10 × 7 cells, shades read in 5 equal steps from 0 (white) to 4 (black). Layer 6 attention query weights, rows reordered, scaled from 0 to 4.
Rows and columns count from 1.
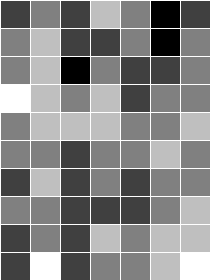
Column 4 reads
1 3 2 1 1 2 2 3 1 2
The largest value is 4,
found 3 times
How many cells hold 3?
19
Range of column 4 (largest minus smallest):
2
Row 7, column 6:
2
